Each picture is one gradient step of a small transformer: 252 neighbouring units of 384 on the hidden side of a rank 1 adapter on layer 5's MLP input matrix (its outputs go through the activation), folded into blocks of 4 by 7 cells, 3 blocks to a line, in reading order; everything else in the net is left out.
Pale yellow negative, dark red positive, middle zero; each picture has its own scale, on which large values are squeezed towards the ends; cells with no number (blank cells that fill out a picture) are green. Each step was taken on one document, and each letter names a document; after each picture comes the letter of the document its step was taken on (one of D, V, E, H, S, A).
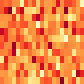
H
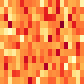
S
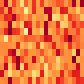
S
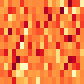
S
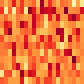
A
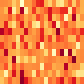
A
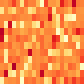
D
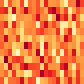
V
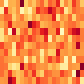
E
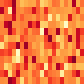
E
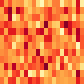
V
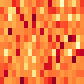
D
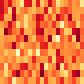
V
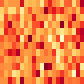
H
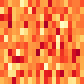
V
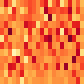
E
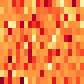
D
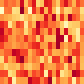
H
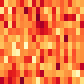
V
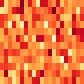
H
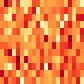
E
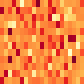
D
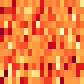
A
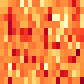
S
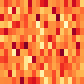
H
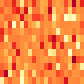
D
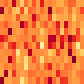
D
